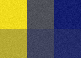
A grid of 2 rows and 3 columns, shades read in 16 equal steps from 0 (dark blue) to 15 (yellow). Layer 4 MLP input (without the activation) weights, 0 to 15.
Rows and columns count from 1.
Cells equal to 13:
0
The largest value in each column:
15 4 1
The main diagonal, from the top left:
15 3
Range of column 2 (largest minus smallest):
1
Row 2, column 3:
1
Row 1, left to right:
15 4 0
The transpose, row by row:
15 11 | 4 3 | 0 1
